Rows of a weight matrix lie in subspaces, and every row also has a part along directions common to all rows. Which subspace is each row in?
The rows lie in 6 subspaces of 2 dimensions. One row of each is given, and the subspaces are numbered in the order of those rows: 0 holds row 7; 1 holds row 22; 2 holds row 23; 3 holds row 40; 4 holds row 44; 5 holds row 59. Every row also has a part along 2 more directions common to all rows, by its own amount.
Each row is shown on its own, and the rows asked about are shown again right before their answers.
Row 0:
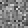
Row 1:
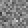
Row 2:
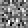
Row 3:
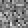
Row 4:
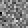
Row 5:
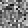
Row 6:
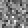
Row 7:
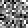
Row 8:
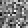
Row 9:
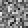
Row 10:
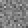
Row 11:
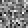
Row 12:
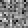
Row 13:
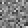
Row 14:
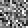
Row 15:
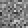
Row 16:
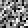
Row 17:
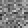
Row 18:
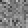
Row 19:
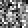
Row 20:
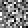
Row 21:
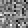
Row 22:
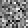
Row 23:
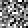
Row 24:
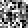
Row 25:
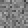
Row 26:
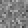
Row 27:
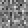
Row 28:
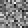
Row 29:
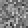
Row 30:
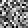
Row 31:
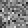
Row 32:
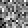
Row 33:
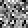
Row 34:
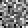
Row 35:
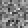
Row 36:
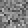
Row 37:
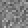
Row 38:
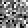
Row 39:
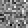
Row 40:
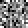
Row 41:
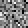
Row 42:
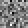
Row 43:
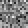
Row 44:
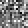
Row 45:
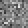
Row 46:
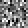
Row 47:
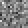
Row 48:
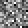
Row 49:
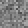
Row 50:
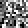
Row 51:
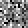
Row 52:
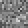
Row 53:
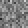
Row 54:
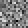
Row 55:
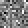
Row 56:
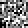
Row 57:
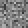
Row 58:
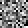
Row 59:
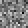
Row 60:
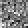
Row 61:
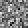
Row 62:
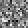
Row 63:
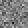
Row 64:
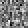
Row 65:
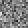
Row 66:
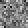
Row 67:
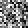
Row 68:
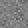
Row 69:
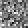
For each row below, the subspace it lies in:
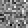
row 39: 0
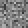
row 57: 4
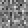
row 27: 4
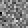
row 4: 1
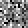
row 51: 5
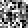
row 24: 5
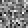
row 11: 5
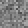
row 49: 4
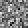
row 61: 0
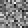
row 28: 5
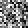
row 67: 5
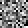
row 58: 4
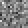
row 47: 3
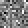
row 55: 3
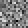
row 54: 1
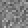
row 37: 3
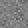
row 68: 1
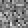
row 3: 1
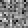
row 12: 3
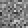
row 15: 2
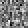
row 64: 4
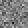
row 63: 1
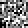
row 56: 2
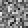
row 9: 0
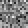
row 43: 2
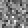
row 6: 0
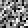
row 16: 4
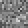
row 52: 2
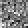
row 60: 2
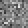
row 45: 5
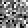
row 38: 0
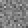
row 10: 3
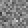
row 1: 1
